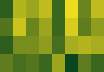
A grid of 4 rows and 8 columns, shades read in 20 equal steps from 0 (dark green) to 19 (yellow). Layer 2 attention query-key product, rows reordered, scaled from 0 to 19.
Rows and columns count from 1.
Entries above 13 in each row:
4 2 1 0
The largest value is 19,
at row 1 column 6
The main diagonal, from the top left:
3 16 9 4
